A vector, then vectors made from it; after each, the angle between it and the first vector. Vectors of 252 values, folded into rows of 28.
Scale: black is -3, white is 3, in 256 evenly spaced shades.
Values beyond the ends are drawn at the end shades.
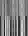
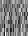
partly aligned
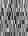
orthogonal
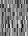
partly opposed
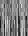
nearly parallel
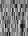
partly opposed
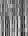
nearly opposite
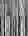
nearly parallel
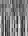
nearly opposite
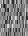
orthogonal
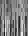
nearly parallel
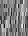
partly aligned
